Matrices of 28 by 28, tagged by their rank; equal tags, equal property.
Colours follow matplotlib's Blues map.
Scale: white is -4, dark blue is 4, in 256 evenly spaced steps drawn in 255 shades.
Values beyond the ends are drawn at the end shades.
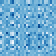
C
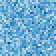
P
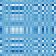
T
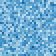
P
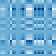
T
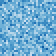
P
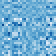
C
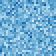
P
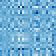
C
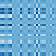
T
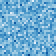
P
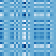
T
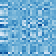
C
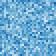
P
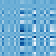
T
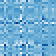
C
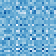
C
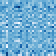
C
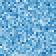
P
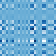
T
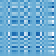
T
